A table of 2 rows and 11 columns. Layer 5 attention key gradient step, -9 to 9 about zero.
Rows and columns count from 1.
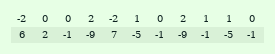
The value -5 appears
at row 2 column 6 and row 2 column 10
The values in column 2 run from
0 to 2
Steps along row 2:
down down down up down up down up down up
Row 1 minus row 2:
-8 -2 1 11 -9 6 1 11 2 6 1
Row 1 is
-2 0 0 2 -2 1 0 2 1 1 0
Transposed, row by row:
-2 6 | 0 2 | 0 -1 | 2 -9 | -2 7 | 1 -5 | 0 -1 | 2 -9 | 1 -1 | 1 -5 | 0 -1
